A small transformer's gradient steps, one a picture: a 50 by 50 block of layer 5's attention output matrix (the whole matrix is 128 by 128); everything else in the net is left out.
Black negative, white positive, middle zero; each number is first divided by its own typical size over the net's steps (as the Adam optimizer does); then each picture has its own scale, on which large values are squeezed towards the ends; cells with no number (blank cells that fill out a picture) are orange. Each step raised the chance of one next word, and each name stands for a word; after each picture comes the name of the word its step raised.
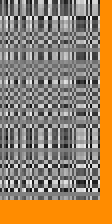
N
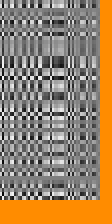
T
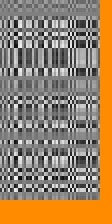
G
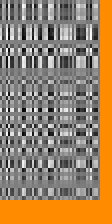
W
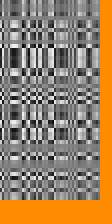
G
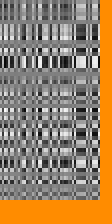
W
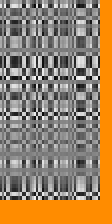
T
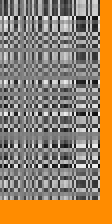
N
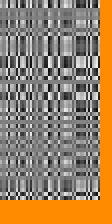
T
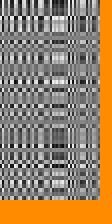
N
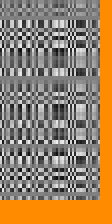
G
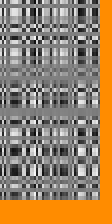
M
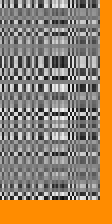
T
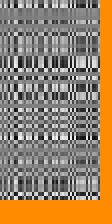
T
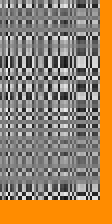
T
